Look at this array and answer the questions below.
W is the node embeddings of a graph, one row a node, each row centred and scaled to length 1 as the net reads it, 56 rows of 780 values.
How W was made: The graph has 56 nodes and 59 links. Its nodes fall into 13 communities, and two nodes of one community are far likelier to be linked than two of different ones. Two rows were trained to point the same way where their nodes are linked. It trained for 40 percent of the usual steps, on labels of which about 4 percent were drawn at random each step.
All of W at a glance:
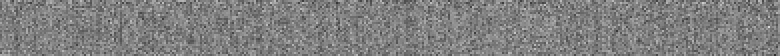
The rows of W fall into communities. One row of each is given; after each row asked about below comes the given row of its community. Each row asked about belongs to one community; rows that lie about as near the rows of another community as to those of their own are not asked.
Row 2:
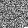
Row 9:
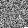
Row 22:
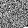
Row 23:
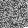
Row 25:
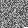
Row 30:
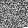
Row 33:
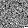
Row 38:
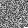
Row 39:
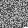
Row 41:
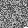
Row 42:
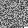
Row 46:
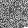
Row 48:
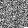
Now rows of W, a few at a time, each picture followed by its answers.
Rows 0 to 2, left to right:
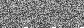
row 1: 46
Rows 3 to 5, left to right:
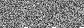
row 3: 2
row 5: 23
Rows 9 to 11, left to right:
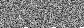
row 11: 38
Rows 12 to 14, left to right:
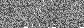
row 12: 41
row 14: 39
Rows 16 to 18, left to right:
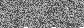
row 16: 48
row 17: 30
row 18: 23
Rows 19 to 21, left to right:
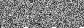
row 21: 22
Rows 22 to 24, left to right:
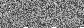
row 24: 33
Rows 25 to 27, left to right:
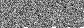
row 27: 2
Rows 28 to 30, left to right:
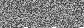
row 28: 42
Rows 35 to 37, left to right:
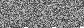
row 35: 9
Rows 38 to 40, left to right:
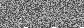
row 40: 42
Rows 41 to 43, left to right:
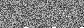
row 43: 41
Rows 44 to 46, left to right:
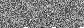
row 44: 22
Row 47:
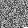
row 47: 25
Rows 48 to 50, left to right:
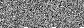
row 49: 39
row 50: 22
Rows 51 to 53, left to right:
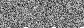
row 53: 2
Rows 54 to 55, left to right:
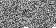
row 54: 46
